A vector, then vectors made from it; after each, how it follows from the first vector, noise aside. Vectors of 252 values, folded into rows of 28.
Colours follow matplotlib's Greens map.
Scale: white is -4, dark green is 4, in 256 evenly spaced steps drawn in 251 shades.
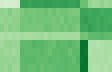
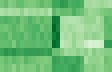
wrapped around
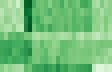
reversed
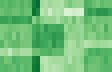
wrapped around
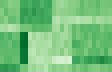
wrapped around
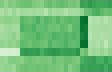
wrapped around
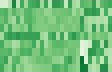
sign-scrambled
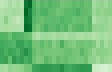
reversed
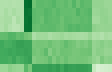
reversed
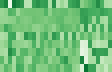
sign-scrambled
